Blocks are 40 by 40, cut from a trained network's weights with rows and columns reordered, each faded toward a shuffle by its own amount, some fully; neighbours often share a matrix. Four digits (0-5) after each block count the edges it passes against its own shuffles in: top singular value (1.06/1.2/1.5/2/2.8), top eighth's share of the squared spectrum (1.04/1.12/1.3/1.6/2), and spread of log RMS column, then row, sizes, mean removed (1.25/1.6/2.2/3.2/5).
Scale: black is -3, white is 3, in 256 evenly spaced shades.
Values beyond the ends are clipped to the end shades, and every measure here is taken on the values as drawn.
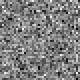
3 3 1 0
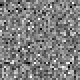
2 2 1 1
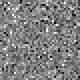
1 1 0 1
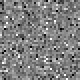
1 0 0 0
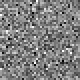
1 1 1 1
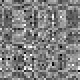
4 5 2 2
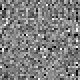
3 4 2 1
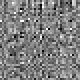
4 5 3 2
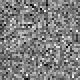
0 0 0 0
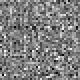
2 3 1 2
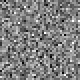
1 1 0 0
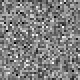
0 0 0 0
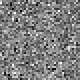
0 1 0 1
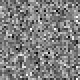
1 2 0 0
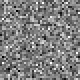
0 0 0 0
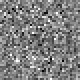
2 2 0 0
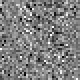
3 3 2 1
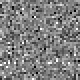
2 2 1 0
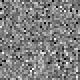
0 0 0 0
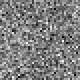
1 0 0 0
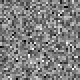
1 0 0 0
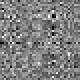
3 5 2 2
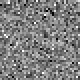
1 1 0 0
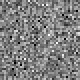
0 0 0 0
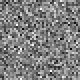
1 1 0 0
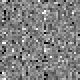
3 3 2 1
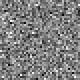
1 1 0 0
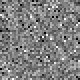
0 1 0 0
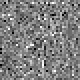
2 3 1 1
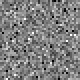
0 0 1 0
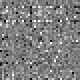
3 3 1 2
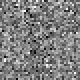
2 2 0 0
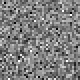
0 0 0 0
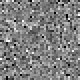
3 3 1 0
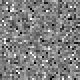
1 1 0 0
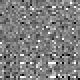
4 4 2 2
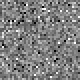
2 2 0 1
